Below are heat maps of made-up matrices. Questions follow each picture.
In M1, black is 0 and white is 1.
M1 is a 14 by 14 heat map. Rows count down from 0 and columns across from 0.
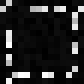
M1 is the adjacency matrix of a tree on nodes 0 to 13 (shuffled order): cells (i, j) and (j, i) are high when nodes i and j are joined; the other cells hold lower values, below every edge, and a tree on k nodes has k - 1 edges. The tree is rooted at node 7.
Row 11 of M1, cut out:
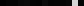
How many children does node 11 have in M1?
0
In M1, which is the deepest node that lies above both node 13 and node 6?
1
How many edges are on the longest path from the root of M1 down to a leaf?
2
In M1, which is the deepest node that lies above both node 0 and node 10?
1
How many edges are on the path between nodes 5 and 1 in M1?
1
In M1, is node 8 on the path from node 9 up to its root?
no
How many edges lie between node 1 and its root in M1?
1
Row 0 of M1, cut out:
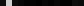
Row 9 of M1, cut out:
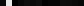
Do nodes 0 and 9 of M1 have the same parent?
yes
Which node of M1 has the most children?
1
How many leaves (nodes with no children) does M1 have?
11
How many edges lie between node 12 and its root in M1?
1
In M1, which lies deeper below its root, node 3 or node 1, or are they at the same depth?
node 3
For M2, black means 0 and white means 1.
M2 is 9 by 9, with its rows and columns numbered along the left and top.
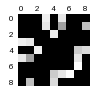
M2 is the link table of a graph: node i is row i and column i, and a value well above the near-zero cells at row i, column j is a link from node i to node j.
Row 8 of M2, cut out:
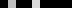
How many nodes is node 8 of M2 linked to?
2
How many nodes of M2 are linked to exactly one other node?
2
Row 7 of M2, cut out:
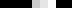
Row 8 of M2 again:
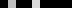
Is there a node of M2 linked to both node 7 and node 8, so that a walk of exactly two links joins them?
yes
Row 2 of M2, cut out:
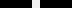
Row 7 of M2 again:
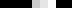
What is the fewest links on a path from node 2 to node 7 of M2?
2
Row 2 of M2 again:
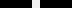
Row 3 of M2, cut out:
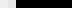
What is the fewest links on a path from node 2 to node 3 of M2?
4
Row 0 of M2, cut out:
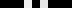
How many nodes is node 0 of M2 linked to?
2
